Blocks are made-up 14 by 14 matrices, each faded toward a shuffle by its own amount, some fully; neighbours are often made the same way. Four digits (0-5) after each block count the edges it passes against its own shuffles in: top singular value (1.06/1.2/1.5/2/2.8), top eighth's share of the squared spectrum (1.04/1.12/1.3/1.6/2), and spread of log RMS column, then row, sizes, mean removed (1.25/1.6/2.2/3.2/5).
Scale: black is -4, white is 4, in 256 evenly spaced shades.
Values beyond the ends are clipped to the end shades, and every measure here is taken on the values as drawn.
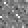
0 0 0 0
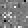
1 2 1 1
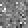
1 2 0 0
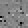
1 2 0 0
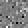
0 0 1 0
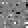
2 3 0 0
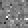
1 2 0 0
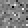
0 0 0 0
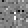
1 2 0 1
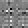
3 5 2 2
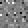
1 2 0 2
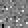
0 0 0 0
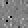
1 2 0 0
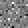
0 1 0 0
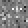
0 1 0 0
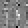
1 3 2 0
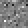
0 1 0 0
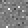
0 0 0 0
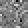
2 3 1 0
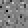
1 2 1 0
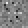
0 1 0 0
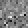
0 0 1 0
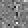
1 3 1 0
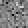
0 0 1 0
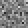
0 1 0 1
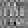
3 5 3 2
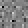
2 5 1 2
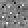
1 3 0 0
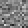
2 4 0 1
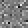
2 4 0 1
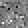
0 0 0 0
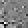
3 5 0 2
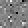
2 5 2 0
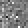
2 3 1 0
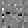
2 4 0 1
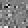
3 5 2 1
